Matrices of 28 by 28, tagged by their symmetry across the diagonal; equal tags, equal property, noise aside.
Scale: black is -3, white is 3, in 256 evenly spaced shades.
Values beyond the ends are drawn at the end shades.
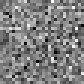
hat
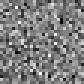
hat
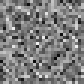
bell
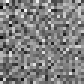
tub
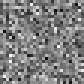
tub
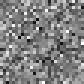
bell
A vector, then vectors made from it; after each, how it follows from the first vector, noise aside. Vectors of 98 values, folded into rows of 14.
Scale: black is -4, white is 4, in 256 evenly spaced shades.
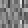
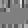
partly zeroed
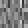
copied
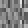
copied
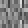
copied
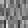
reversed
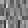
reversed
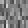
reversed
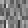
reversed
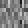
negated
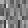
reversed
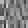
reversed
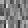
reversed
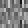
negated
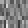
reversed
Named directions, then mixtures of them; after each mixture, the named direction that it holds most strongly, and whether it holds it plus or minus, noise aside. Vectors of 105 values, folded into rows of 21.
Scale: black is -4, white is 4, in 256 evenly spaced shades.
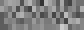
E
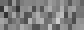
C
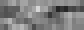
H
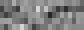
H, plus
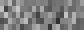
C, minus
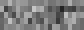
C, minus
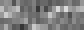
H, minus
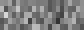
C, minus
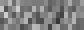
C, minus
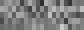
E, plus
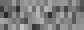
C, plus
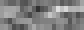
H, minus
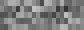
E, plus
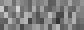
C, minus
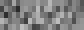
C, plus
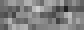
H, plus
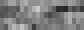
H, plus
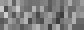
C, minus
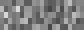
C, minus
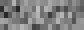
C, plus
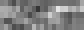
H, minus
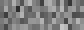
E, plus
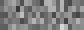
E, plus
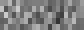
C, minus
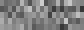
E, minus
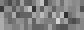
E, minus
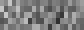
C, minus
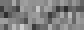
H, plus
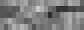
H, plus
